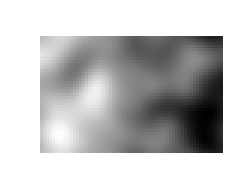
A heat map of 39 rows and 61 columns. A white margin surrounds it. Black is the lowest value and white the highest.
Overall the values sit about 50% of the way up the scale. There are no regular stripes. The bottom right is the ninth with the lowest average. The bottom left is the ninth with the highest average. The field climbs toward the left. No single row or column stands out from its neighbours. The texture varies smoothly and slowly.
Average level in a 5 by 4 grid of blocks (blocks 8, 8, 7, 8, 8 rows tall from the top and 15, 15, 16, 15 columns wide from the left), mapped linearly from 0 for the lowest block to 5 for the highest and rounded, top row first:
4 3 2 2 / 3 4 2 2 / 4 4 2 1 / 5 4 2 0 / 5 3 2 0
